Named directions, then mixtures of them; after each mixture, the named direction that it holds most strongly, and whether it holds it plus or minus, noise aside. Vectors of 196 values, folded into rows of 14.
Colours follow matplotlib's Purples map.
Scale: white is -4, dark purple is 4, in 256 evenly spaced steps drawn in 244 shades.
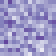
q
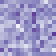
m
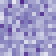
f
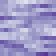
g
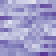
g, plus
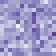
m, plus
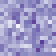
m, plus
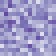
q, plus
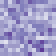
q, minus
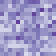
m, plus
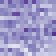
g, minus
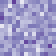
f, minus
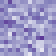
q, plus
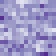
g, plus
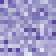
q, plus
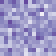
q, plus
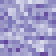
q, plus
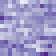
g, plus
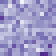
f, minus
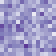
m, minus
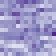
g, minus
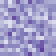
q, minus
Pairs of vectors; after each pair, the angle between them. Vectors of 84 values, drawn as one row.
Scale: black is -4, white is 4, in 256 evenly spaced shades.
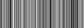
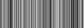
nearly parallel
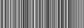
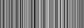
nearly opposite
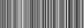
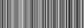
nearly parallel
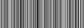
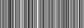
nearly opposite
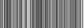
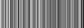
partly opposed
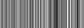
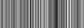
nearly parallel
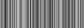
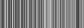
partly opposed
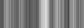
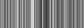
partly opposed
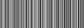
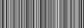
orthogonal
